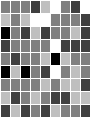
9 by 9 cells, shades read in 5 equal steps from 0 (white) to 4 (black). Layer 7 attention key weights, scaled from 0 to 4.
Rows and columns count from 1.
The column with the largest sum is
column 1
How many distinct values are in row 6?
5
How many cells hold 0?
6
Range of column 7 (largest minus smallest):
2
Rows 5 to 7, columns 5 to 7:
1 4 1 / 3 0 2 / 1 2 1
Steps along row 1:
same same up down down up up down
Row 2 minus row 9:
-2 1 -2 -2 -3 1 0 0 0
